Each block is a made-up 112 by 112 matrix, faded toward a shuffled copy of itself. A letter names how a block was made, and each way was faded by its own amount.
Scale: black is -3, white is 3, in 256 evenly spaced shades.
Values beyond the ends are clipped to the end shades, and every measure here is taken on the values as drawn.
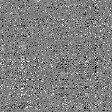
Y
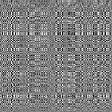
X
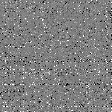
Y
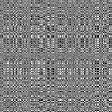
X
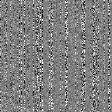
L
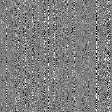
L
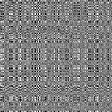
X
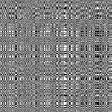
X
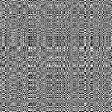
X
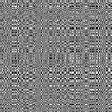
X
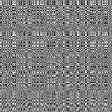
X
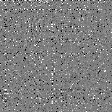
Y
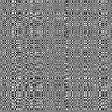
X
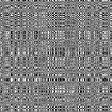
X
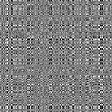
X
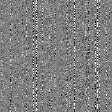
L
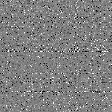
Y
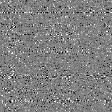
Y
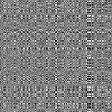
X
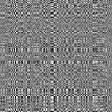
X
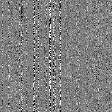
L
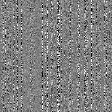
L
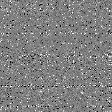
Y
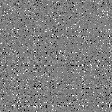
Y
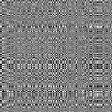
X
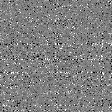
Y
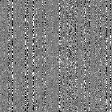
L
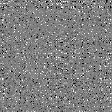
Y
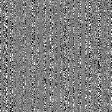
L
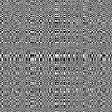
X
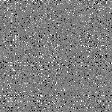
Y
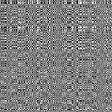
X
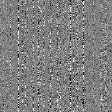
L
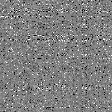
Y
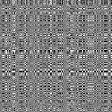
X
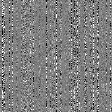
L
